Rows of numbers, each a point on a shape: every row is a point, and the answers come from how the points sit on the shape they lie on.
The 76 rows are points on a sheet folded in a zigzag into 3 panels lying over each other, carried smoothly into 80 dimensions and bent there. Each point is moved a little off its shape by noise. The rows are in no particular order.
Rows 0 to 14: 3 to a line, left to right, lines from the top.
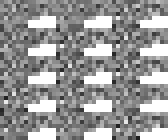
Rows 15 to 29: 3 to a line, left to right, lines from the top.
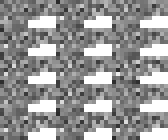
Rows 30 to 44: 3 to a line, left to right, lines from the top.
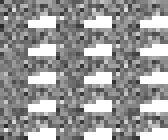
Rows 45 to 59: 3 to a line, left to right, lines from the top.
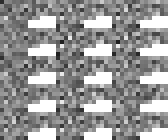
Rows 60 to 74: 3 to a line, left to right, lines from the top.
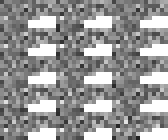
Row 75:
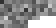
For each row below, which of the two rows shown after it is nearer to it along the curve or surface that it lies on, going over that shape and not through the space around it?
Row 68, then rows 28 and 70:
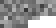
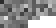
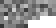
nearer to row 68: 70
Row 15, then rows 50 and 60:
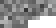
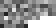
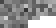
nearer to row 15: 60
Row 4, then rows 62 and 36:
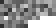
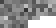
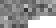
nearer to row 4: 62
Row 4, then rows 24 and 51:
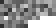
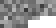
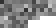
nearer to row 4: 51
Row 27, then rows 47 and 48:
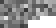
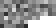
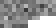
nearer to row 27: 47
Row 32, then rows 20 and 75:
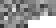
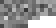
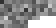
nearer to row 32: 20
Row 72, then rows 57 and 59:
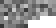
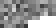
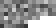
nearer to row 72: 59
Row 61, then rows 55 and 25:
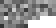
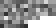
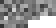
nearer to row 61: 55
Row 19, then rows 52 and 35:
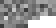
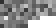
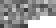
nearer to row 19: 35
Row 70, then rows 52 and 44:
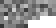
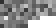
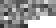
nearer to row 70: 44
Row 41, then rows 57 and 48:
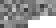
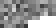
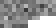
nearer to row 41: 57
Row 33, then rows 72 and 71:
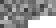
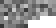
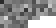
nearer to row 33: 71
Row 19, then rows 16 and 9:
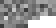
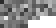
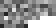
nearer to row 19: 9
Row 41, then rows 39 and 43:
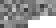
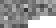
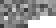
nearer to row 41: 43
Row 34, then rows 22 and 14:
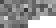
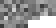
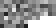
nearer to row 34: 22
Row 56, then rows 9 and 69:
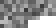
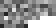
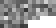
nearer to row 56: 9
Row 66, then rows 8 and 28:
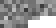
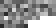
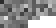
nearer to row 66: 8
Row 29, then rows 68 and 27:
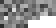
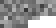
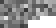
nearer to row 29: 68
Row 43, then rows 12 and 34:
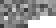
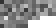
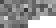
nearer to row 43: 34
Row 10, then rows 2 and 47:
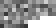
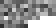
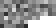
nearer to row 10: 47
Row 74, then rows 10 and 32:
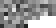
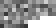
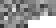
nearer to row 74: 10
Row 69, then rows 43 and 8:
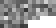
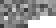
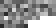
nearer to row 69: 8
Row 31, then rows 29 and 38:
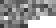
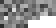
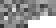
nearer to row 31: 38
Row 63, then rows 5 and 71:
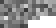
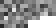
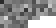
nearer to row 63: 71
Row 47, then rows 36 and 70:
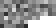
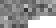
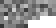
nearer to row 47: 70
